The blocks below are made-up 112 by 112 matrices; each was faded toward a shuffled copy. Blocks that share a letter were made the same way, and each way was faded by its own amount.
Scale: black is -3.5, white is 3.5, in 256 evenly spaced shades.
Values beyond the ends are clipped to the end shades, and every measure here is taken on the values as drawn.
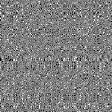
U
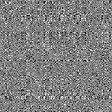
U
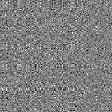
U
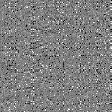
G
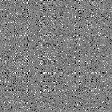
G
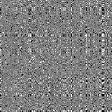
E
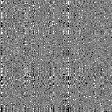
E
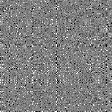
G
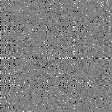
G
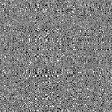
U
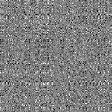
U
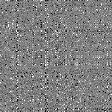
G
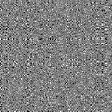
U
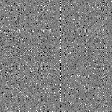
G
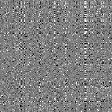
E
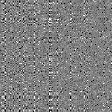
E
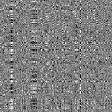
E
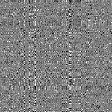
E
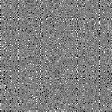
E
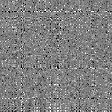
G
